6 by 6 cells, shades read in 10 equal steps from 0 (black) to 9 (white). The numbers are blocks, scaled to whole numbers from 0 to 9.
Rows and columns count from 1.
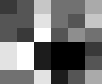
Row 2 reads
3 3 8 4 3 7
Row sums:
26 28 26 20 21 26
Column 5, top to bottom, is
4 3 5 0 0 3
